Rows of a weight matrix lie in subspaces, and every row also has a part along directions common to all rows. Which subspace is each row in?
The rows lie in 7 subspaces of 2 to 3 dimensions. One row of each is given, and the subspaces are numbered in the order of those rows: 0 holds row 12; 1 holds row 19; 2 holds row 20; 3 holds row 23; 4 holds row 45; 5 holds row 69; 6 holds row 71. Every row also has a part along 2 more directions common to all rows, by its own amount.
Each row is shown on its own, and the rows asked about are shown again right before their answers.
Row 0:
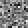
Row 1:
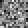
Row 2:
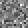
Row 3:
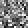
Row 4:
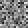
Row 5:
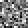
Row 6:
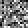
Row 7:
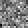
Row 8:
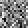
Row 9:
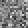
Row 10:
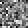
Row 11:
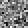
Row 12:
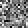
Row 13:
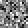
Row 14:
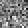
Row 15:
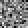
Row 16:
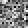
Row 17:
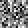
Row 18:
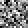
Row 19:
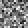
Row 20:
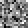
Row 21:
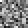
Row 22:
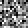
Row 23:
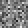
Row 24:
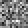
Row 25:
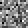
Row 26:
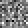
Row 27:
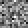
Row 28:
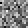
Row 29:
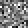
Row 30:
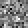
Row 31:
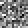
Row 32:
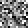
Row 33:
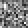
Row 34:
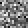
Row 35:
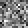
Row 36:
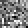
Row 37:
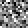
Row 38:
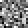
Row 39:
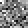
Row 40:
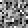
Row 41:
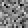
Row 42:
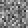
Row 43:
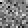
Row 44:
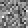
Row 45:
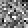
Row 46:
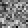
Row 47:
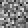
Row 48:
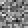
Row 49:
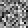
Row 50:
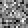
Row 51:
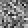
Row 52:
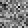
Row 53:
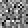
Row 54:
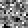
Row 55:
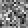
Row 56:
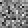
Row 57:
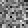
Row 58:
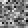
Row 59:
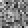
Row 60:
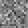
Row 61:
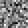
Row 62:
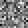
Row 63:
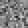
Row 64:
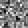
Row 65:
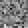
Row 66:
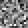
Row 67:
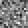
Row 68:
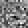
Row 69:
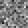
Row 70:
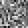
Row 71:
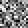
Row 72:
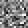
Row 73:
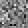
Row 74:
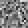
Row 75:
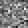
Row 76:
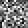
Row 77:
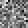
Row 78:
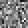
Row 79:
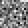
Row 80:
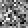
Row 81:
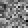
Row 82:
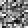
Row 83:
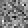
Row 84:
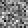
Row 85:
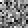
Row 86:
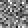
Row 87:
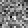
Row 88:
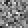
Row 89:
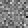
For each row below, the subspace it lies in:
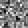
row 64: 2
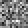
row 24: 6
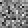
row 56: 6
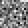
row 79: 2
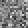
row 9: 4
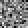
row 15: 2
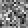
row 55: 1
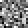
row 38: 2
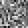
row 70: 4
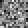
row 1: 1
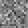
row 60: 1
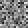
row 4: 5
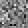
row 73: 1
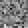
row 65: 2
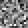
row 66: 1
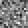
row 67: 2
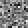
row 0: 0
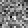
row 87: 4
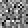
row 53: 6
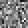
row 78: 3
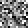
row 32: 5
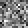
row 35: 0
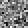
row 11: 2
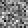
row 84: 3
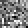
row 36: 4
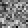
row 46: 0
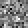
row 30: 2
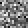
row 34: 1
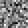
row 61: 0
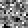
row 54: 2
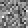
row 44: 3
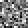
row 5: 2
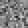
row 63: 2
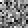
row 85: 5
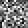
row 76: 6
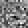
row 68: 4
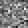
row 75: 0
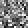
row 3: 4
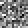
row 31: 6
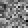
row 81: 0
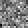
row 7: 5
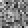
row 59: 5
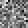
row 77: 0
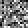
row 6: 5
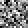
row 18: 5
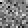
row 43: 6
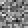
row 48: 6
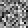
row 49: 3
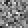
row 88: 5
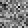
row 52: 0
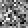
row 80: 1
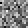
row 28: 3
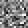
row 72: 4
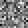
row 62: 5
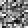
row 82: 6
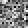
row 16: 0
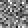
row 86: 6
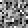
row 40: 5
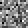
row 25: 3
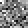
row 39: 1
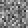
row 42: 3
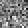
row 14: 4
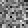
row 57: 4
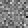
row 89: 5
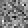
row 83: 4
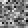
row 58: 0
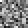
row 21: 2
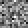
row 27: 6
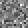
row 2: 1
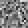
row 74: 3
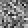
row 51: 4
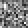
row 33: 0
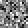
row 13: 6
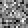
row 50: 1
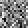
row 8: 3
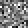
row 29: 0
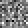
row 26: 6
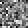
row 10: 4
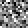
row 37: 5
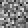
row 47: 1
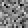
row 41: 1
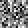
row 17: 6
